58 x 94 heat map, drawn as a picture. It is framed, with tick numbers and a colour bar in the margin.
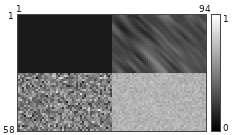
It is made of 2 by 2 panels. Panel 1,1: very low, flat. Panel 1,2: low, slanting down to the right. Panel 2,1: middling, fine-grained, strong in contrast. Panel 2,2: high, fine-grained, faint in contrast.
